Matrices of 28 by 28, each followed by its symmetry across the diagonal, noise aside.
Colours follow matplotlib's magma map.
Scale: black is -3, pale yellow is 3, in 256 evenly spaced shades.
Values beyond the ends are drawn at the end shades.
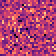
neither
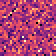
antisymmetric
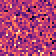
antisymmetric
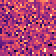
antisymmetric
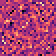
symmetric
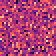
antisymmetric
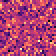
antisymmetric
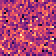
neither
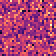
neither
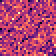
symmetric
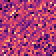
symmetric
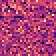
neither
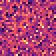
symmetric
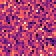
neither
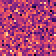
antisymmetric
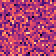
neither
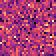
neither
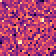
symmetric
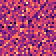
antisymmetric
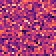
neither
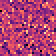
antisymmetric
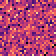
symmetric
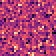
antisymmetric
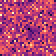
symmetric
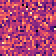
neither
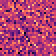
neither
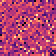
symmetric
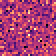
symmetric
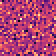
antisymmetric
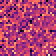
symmetric
